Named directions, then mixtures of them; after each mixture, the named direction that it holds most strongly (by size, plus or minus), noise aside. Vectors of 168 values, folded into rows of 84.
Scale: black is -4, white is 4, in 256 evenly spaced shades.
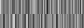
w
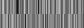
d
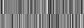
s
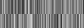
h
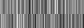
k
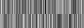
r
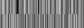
d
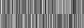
r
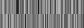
d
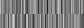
w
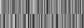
w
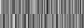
w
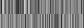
d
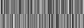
s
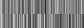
k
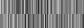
d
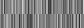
h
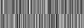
s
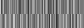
s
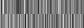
d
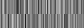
d
